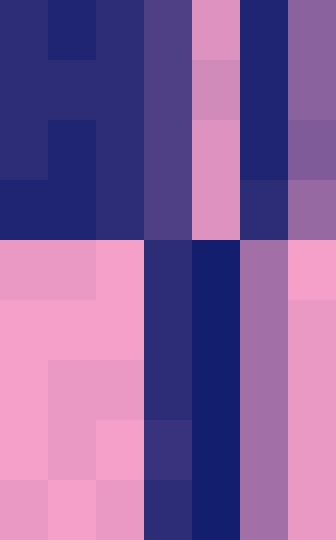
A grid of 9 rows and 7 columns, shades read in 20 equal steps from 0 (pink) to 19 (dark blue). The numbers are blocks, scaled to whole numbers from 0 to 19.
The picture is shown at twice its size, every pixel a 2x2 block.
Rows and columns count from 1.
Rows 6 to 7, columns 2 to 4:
0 0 17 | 1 1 17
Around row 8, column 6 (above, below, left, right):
7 7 19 1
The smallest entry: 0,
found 9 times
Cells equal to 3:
1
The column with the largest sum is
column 4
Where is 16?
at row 8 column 4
